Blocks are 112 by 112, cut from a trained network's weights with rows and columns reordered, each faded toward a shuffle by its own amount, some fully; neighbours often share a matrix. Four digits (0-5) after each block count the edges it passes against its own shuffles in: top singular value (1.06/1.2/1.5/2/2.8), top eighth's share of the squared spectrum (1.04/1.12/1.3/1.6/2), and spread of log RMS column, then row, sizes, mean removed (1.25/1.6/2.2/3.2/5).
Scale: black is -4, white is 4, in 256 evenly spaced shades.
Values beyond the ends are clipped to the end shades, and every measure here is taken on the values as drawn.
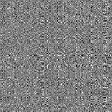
4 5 3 3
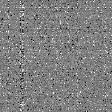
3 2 2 0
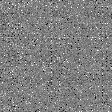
2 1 1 0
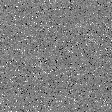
0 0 0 0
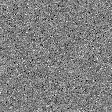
0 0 0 0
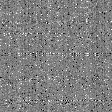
3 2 0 2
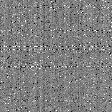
3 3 0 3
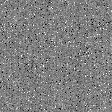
2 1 0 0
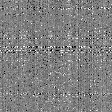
4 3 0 3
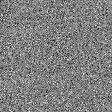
2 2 1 1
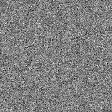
2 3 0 1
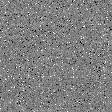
0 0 0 0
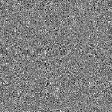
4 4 3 2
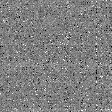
2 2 2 0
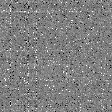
2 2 2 0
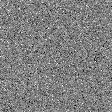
0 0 0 0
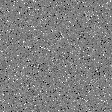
0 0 0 0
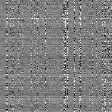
4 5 4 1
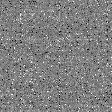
2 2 1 0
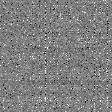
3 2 2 0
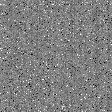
2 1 0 1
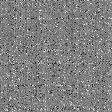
2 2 0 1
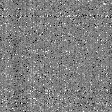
3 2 0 2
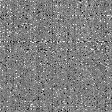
3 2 0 2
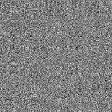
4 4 1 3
